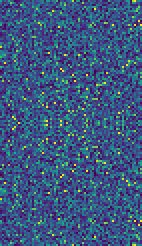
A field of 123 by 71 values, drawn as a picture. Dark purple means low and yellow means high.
The values are skewed, with a long tail toward high values. No overall slope runs across the table. There is no seam. On average the colour sits 30% of the way up the scale. It is mirror symmetric from top to bottom.
